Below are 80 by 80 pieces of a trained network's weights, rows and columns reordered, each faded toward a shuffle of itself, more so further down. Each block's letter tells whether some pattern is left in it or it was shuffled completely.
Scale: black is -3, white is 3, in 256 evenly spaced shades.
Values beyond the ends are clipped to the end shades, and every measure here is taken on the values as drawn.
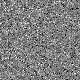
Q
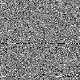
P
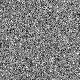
Q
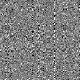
P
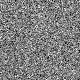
Q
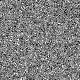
Q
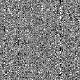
P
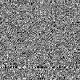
P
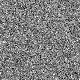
Q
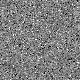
Q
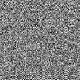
P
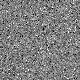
Q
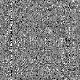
P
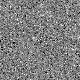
Q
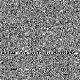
P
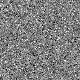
Q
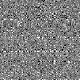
P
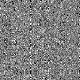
P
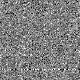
P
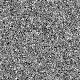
Q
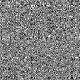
P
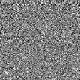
P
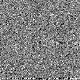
P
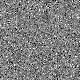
Q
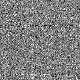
P
